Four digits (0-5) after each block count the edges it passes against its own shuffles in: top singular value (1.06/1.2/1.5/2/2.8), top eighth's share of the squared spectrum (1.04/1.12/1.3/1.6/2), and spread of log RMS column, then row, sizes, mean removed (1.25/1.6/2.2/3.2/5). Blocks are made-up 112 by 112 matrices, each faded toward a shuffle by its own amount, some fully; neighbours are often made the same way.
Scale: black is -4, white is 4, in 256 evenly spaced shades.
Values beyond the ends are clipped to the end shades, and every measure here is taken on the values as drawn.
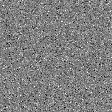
3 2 0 0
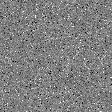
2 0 0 0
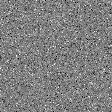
2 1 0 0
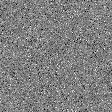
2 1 0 0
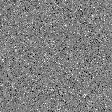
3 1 0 0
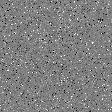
0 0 0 0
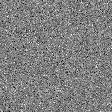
2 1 0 0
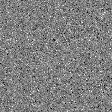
3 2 0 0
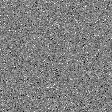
2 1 0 0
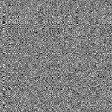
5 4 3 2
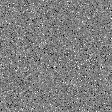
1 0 0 1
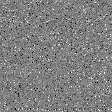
1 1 0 1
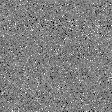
0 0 0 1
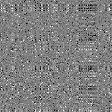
5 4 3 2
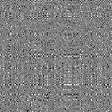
5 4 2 3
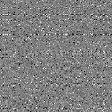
4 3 2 2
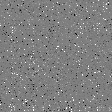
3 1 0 0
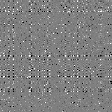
5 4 3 3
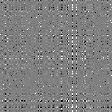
5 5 3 3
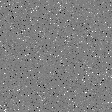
0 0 0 0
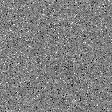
3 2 0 0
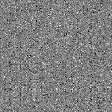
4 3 1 1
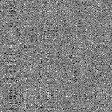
4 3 2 2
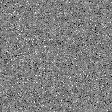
3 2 0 1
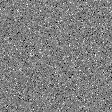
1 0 0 0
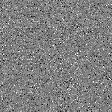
3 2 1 0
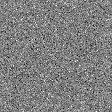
0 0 0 0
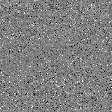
3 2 0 1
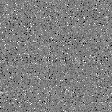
3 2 1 1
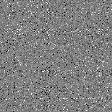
4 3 2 2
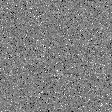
0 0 0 0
